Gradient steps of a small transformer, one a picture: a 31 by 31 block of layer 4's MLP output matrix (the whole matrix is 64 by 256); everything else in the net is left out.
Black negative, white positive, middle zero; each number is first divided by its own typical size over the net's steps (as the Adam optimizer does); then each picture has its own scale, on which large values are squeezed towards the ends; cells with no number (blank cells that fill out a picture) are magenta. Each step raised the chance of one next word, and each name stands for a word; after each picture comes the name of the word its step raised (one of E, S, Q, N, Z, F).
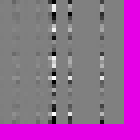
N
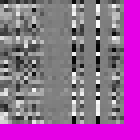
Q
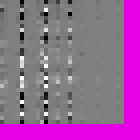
N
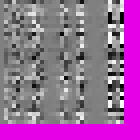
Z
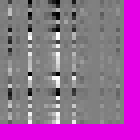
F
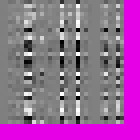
Q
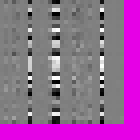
N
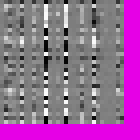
Q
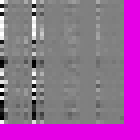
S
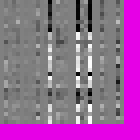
F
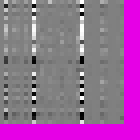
S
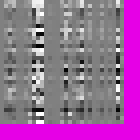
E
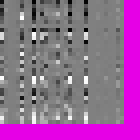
F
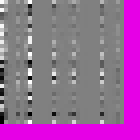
S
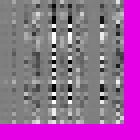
Z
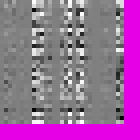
E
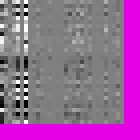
S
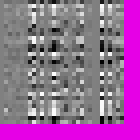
Q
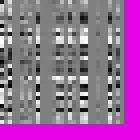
Z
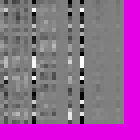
N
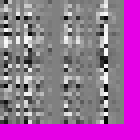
Z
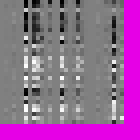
F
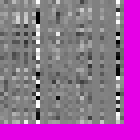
Z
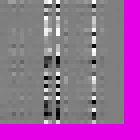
S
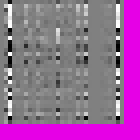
Q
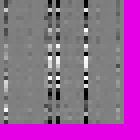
N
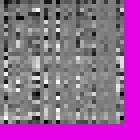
N
